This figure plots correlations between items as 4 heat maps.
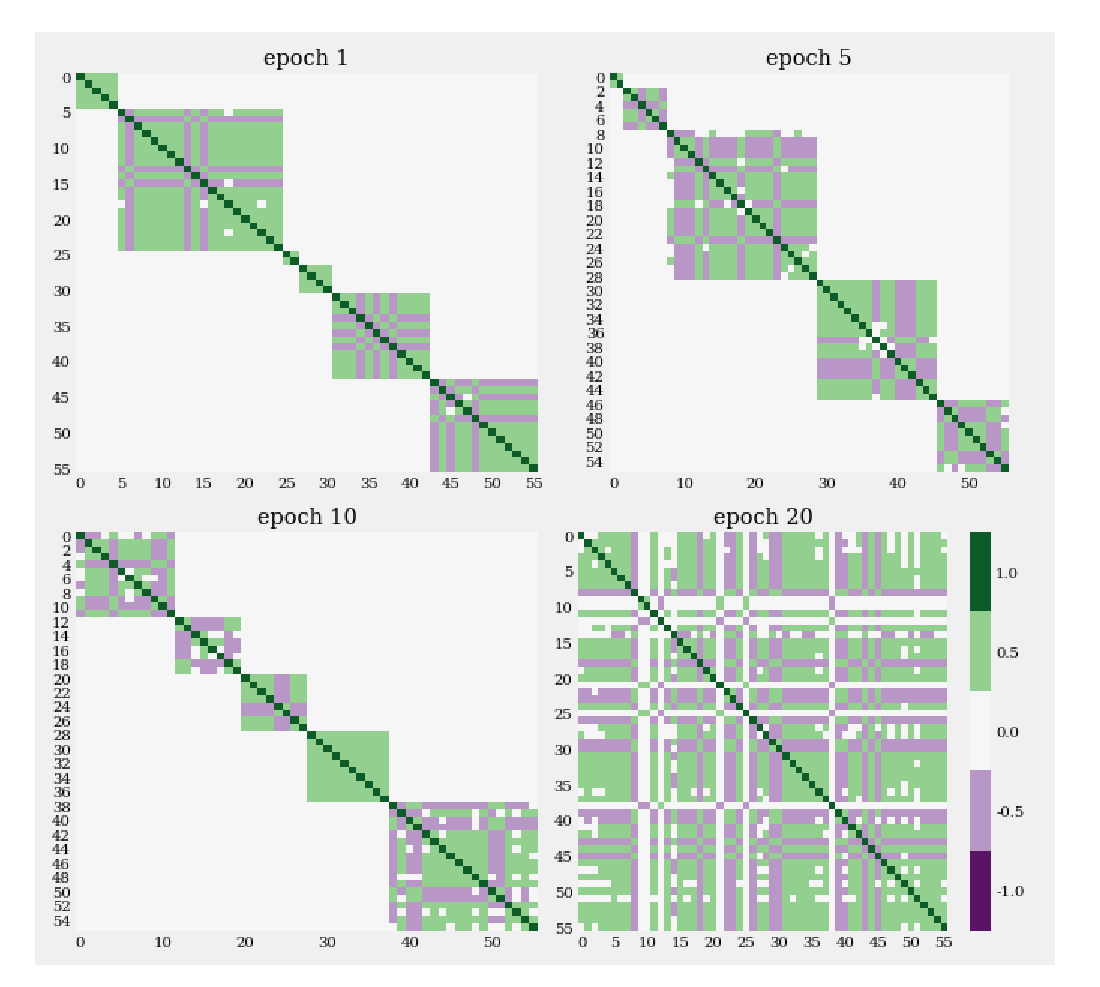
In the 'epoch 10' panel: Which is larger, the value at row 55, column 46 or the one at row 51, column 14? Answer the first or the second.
the first
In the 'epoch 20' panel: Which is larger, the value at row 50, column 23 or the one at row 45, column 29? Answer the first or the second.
the second
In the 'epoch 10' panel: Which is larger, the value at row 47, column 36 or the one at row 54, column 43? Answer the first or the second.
the second
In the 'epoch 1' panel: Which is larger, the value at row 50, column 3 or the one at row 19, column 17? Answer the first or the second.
the second
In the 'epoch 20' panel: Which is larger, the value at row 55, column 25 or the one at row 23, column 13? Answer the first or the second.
the first
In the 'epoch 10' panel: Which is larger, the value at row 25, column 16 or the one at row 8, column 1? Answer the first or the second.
the second
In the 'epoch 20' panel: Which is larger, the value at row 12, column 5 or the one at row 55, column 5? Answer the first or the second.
the second
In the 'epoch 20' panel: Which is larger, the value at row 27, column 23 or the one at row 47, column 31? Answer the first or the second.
the second
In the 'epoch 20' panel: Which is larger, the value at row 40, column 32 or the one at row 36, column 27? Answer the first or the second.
the second
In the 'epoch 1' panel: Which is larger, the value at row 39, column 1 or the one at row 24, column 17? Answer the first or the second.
the second
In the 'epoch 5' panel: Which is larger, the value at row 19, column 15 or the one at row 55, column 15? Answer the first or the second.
the first
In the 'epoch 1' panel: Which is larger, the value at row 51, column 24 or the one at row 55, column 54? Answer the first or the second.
the second
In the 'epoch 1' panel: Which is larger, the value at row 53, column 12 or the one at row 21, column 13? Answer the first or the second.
the first
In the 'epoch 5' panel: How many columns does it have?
56
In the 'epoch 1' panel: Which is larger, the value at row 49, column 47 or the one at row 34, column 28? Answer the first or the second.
the first
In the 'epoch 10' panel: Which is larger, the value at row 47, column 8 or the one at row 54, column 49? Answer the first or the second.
the second
